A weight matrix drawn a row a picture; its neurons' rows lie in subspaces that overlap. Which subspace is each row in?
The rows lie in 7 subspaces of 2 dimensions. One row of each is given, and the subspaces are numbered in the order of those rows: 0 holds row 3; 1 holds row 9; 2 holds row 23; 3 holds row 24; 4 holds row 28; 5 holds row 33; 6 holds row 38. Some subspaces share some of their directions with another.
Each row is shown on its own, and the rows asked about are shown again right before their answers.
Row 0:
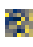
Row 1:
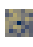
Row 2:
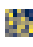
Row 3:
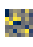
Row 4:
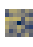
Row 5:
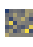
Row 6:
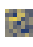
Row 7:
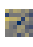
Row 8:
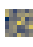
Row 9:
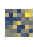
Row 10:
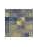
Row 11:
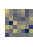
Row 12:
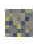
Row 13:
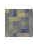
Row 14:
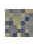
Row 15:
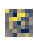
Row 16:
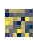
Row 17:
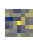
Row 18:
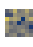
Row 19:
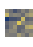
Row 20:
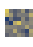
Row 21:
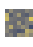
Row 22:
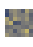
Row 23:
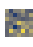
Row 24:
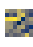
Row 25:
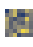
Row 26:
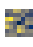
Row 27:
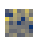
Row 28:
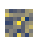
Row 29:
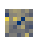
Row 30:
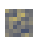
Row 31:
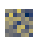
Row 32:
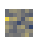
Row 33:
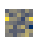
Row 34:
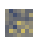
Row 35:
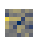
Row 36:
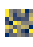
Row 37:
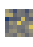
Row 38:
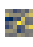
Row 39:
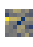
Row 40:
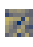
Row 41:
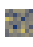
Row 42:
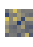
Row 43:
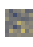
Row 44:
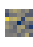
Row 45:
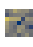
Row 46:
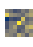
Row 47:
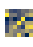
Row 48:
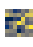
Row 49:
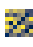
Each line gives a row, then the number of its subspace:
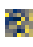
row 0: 5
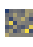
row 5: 0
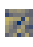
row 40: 4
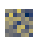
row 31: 1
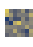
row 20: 0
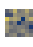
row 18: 1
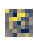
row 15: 3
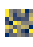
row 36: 0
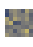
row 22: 0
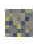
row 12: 4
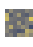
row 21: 5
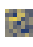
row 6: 3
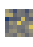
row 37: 1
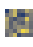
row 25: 3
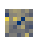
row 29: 6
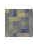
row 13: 3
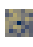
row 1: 2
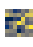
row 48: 6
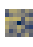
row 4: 2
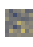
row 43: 2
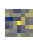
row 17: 6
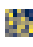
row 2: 1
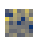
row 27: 1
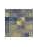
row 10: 6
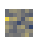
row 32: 5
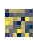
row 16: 4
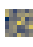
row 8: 3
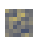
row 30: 3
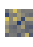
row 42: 6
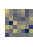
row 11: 0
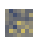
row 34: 2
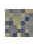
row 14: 4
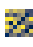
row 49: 0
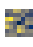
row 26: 6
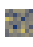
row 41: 2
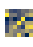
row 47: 6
